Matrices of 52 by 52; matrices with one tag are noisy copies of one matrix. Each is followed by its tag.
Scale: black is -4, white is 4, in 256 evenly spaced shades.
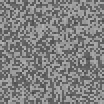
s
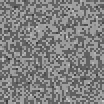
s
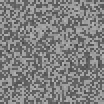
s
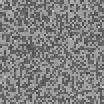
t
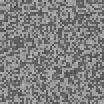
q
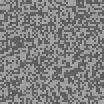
q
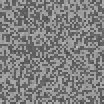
t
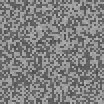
s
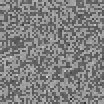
q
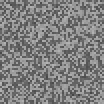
s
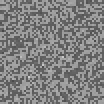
q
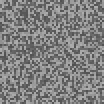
t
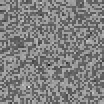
q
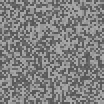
s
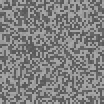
t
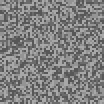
q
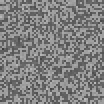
q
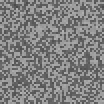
s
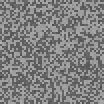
s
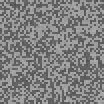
s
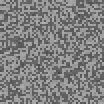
q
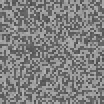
t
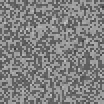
s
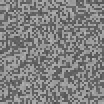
q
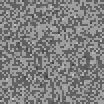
s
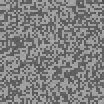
q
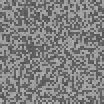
t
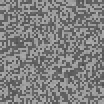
q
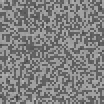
t
